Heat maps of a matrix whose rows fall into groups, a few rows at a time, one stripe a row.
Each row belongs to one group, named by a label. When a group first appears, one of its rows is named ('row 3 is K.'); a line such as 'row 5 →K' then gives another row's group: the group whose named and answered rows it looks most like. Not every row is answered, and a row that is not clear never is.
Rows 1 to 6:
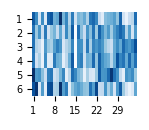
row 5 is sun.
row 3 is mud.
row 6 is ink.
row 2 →mud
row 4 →mud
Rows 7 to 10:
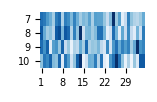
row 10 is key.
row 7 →ink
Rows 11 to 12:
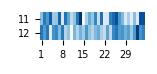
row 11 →key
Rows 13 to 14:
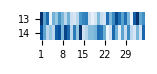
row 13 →sun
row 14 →ink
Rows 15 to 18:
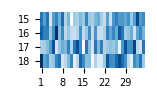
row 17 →mud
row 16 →sun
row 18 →sun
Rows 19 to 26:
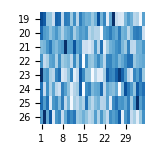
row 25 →sun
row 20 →sun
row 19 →ink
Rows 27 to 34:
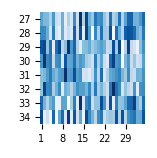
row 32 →key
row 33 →mud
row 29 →ink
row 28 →mud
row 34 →mud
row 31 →key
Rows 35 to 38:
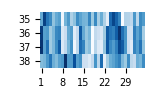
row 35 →key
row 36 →sun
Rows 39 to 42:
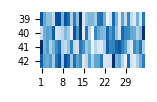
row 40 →mud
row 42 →ink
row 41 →sun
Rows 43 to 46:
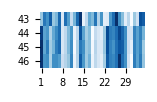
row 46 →sun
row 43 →key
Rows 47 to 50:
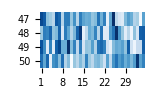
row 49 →ink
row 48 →key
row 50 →sun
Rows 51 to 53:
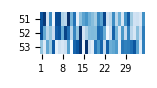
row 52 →ink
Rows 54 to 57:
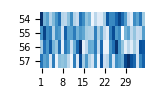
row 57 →mud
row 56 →key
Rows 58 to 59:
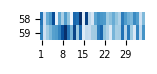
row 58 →mud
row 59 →ink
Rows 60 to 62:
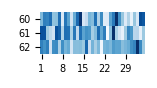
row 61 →ink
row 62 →sun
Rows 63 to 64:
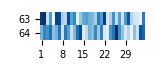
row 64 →key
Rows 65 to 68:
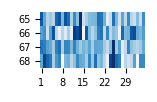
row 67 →ink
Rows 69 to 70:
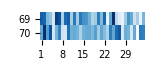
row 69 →ink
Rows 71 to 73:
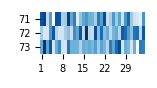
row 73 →key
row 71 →ink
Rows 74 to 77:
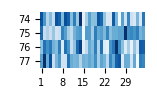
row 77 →key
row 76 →key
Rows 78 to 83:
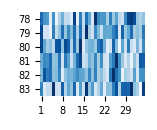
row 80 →ink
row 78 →mud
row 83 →mud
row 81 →key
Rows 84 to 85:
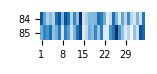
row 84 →ink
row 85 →key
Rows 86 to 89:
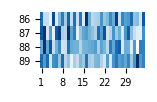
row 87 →ink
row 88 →key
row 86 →mud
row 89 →sun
